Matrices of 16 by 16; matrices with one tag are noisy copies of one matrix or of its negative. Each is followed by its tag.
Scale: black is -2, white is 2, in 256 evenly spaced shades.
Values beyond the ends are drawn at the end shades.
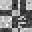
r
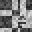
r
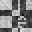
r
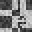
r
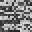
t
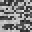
t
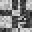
r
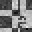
r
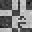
r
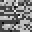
t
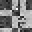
r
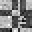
r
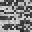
t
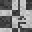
r
